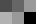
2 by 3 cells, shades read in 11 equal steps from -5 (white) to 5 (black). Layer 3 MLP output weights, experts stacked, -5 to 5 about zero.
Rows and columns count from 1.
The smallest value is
-2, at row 2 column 1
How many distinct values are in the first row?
3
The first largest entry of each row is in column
1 3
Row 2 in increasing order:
-2 -1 5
